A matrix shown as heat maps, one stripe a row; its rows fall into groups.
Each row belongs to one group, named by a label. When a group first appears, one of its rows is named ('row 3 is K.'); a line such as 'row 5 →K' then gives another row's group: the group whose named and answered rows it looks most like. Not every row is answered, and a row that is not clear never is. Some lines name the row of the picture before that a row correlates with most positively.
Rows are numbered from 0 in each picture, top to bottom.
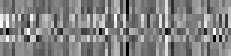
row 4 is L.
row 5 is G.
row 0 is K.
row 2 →G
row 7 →K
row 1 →K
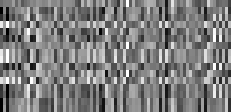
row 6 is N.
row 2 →L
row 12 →L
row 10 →N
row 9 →L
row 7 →G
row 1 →L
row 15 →L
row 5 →L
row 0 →N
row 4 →L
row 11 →G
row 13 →L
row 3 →G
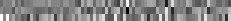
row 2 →G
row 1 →K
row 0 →N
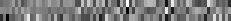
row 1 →K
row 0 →N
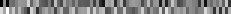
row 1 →G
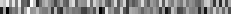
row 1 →L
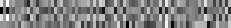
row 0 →G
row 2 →G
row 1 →L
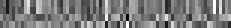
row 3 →N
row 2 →K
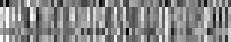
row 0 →L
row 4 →K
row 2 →G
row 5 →G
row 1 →G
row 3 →G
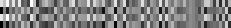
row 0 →G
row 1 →L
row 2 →G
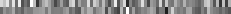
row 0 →G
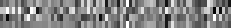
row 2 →L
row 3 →N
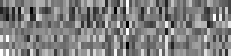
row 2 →L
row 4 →N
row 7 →G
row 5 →G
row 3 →K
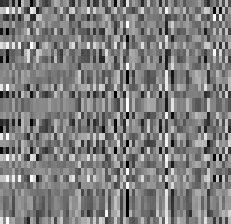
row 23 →K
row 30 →K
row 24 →N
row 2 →L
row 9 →N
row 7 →L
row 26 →N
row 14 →N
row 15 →N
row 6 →G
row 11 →K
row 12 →G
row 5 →K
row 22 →G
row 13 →L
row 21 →L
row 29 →K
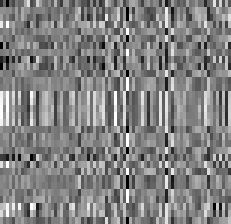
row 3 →G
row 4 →N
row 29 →G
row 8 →L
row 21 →K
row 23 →G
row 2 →K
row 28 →N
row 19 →N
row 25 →K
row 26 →K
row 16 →G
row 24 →N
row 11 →N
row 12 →N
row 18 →K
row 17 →G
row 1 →K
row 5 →K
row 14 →G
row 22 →L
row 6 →L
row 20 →N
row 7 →N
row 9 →L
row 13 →G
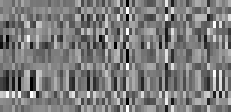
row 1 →N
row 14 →K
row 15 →N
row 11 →L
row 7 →K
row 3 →L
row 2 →K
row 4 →N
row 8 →K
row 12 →L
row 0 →K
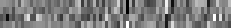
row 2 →L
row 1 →K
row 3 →N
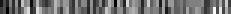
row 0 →L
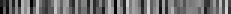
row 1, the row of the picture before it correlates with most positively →0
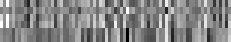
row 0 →G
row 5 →K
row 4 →K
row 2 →G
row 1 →N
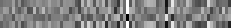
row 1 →N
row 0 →N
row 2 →K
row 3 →N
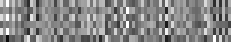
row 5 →L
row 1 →N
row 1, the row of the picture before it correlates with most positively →1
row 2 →G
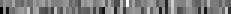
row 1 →L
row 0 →N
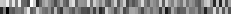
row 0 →G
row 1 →L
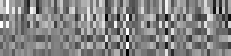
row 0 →G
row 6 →N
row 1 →G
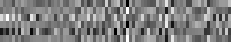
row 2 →G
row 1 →N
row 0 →K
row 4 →L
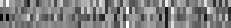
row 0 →G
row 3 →N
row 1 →N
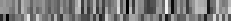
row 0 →K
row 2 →L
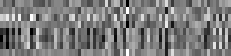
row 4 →L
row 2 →G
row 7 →N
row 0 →K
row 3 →K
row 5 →L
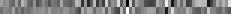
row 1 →N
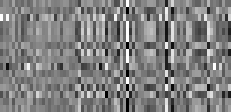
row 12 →K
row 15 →K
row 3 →N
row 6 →K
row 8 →N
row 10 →K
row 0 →N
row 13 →N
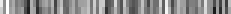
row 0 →G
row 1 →G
